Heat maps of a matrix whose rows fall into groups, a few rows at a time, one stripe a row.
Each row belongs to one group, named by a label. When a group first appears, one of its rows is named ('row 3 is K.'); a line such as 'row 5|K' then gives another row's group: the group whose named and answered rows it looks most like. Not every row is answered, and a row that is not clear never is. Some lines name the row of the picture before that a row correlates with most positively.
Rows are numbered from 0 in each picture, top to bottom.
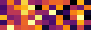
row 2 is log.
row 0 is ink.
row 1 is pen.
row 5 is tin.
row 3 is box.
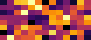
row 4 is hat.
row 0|log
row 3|hat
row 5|box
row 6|log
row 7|tin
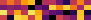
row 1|hat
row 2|box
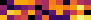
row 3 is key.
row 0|log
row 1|hat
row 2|tin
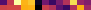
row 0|pen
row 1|pen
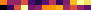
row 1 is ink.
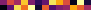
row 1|pen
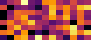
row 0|ink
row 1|hat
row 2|log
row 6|key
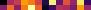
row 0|log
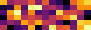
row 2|tin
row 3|tin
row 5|hat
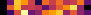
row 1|tin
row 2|ink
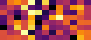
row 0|pen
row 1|key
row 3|hat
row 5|pen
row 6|key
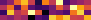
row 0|ink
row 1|key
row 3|hat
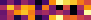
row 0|hat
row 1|pen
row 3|hat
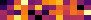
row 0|ink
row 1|tin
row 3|ink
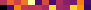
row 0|pen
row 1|log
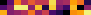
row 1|log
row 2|key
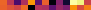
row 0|key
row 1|key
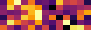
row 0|tin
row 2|box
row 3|log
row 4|tin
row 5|key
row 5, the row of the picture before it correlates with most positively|0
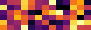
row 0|log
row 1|key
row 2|ink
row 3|tin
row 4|key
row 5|key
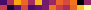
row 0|tin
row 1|hat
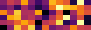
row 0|ink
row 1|hat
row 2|box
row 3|tin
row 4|ink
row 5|pen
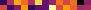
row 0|tin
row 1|hat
